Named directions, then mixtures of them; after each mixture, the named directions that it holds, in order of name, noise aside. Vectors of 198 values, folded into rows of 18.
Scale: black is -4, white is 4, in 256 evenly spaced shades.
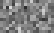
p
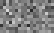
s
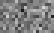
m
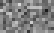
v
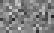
m, p, v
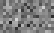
m, s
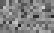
m, s, v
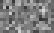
p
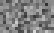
m, p, v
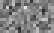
p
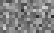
m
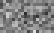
m, v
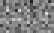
p, s, v
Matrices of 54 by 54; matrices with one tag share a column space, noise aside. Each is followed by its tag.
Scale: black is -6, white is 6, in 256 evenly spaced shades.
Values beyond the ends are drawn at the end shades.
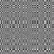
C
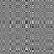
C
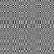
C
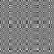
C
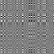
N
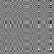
C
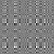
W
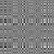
W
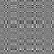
C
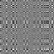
C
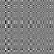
C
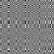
C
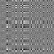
C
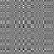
C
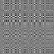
N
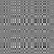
W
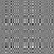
W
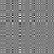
N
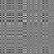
N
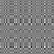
W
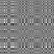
W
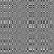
C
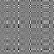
C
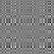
W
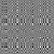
W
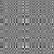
W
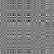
N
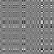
C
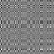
C
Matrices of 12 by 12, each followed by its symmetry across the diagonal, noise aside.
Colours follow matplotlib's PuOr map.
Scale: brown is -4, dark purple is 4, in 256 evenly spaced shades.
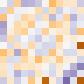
symmetric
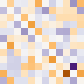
antisymmetric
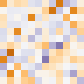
symmetric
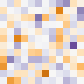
antisymmetric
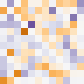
antisymmetric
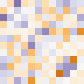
symmetric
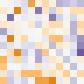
antisymmetric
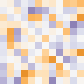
antisymmetric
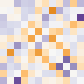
symmetric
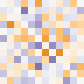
antisymmetric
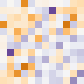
symmetric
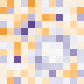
symmetric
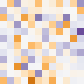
antisymmetric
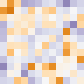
symmetric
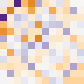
symmetric
